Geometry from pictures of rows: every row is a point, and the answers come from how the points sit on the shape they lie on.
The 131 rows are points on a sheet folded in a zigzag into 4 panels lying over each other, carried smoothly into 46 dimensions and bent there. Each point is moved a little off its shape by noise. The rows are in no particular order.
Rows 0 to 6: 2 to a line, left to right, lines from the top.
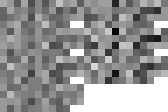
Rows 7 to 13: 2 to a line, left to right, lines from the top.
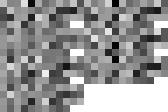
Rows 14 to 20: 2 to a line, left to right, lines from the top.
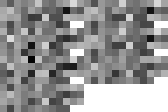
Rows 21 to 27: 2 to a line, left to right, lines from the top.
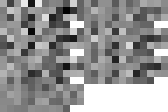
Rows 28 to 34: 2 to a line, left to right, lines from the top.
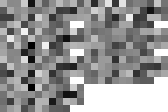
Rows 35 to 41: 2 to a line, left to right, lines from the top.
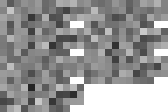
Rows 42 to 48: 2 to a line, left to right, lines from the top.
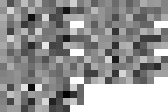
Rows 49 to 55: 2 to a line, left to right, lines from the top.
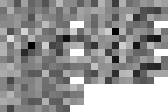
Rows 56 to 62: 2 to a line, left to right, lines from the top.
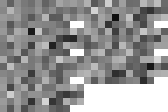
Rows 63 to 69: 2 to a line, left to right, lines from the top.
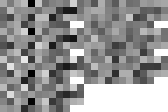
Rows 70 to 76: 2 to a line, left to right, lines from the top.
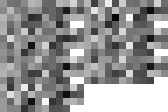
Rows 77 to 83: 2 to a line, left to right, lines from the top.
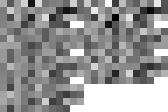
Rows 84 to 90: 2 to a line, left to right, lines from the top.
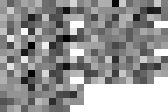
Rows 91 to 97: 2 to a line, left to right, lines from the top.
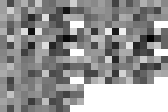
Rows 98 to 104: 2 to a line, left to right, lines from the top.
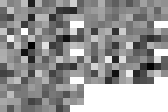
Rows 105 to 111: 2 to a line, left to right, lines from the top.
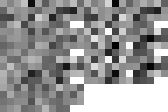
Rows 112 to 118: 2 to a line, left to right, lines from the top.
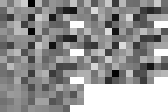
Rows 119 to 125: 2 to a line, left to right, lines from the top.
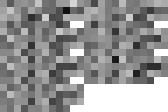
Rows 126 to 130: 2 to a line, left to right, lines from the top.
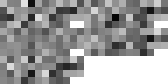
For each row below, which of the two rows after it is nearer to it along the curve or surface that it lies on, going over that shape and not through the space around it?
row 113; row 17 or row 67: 67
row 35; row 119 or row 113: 113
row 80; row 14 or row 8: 8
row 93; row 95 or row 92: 95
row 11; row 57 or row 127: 127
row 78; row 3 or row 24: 24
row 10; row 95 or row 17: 95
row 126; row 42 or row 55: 55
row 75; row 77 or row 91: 91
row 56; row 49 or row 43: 43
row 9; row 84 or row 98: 98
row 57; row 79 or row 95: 95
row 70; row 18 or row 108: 108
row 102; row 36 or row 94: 36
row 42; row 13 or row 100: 100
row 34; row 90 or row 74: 90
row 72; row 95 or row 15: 95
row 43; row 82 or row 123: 123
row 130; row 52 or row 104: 104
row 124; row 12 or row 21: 12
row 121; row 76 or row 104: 104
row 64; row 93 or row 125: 125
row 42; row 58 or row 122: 58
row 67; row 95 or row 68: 95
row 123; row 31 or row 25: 31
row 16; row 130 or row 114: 130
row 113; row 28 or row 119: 119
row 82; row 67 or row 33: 67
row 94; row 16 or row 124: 16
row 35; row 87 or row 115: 87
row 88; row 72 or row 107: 72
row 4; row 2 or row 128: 2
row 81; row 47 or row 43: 43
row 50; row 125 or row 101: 125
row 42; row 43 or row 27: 43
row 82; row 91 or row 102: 91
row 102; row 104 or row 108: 104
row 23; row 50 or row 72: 50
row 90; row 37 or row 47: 47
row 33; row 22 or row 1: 22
